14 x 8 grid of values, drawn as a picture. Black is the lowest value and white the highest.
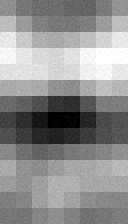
The ninth with the lowest average is the centre. Horizontal stripes repeat 2 times down the table. The ninth with the highest average is the top right.
